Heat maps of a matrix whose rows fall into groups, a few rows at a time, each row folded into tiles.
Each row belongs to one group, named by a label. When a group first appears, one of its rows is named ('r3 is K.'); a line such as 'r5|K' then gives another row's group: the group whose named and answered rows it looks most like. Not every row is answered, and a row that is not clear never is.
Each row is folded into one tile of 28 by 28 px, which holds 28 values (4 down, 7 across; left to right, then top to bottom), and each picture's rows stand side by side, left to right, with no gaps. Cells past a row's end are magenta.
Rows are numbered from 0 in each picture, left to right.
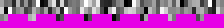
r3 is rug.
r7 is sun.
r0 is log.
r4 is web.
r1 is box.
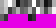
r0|rug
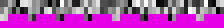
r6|sun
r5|rug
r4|box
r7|box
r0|box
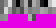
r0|box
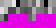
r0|rug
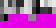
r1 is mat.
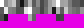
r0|rug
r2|rug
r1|log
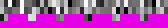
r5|log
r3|rug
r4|mat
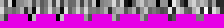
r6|web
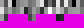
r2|rug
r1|sun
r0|log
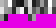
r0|log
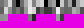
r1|rug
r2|web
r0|box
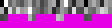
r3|web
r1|log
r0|web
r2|box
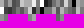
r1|mat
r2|sun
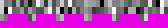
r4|log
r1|sun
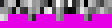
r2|mat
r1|log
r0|box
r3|web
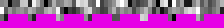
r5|box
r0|web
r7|log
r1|web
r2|mat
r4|rug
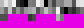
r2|mat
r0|rug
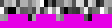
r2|mat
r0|mat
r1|sun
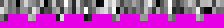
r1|box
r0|web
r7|mat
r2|sun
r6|mat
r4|mat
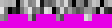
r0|mat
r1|log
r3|box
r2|rug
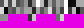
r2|box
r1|sun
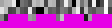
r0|rug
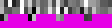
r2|log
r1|sun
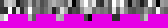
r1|log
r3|rug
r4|rug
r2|box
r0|box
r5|box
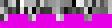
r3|mat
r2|mat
